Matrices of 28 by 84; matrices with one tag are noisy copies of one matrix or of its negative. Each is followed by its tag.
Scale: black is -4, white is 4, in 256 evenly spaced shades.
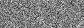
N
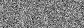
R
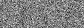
R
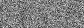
R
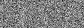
R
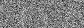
R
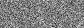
N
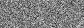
N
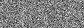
R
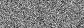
N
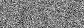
R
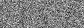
R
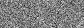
N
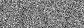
R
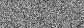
N
